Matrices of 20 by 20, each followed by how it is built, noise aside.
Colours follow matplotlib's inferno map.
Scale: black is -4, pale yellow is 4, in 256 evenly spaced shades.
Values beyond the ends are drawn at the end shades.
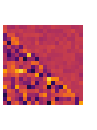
lower triangular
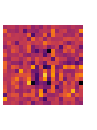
low rank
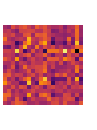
low rank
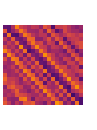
Toeplitz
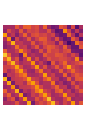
Toeplitz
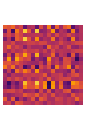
low rank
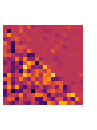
lower triangular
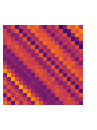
Toeplitz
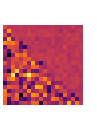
lower triangular
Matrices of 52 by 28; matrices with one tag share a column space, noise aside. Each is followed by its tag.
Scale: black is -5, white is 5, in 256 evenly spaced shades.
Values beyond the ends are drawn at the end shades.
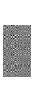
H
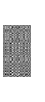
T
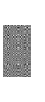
H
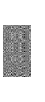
T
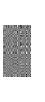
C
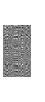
H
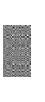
H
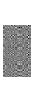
H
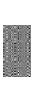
T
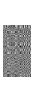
C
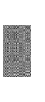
T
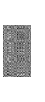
T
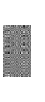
C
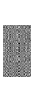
T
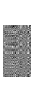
C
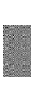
H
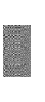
H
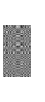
C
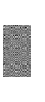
H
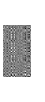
T
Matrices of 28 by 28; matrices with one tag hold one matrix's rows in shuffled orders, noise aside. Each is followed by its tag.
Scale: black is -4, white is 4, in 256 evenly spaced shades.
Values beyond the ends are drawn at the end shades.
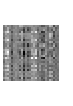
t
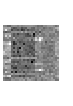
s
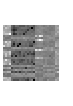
s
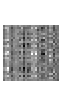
t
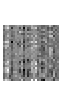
t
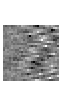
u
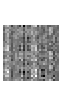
t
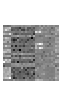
s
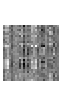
t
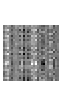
t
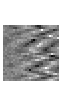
u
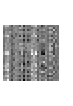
t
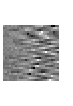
u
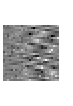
u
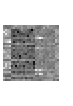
s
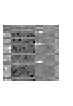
s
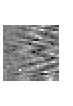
u
